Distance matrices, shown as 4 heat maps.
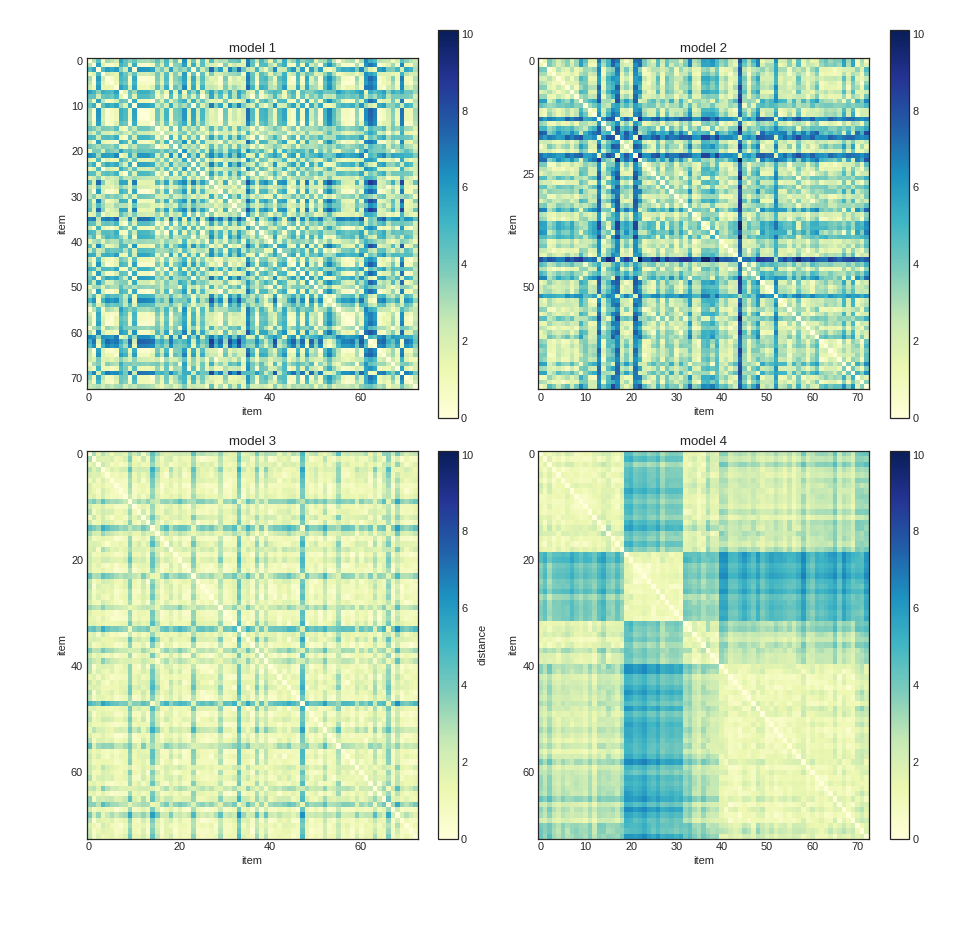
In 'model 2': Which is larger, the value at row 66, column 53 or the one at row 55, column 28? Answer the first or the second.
the second
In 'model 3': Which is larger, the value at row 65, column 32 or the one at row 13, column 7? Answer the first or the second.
the first
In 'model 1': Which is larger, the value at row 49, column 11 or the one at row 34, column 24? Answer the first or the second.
the first
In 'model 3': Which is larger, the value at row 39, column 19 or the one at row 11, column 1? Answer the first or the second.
the first
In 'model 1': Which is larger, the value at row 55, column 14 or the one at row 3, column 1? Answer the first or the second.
the first
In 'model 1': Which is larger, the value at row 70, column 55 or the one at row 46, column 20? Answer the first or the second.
the second
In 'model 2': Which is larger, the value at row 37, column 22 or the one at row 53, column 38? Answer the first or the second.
the second
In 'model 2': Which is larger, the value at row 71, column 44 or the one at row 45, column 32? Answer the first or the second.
the first
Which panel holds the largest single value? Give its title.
model 2
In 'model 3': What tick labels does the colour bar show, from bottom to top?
0, 2, 4, 6, 8, 10
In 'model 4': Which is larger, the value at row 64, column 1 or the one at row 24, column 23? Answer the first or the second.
the first
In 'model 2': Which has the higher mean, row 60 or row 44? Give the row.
44
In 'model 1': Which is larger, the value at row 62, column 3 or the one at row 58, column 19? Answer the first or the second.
the first
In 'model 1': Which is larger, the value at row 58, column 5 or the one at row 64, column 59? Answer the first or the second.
the second
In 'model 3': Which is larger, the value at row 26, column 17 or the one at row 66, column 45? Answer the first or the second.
the second
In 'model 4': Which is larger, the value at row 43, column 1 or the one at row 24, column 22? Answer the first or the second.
the first
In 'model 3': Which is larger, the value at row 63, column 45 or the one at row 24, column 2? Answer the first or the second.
the first
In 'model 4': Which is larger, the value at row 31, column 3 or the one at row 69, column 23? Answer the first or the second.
the second
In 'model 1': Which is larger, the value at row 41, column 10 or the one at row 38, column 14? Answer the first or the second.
the first
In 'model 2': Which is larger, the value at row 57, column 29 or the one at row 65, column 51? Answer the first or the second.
the first
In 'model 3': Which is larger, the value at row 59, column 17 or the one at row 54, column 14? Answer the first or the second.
the second
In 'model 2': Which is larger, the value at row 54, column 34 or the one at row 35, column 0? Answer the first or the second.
the second
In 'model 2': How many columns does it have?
73
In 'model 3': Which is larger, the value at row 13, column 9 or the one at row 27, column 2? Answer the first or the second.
the first
